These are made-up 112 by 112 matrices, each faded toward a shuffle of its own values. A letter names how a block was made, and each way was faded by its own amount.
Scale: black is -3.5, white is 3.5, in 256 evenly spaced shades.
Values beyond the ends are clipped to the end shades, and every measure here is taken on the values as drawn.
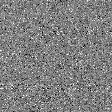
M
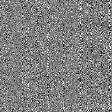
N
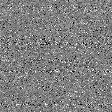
M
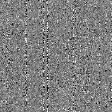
N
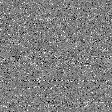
M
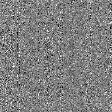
N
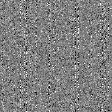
N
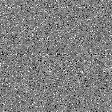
M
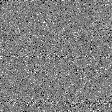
M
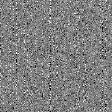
N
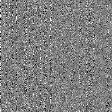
N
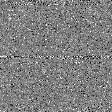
M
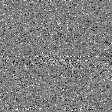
M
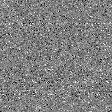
M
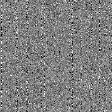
N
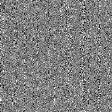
N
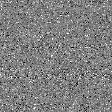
M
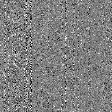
N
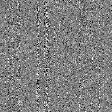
N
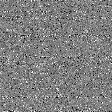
M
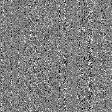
N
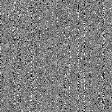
N
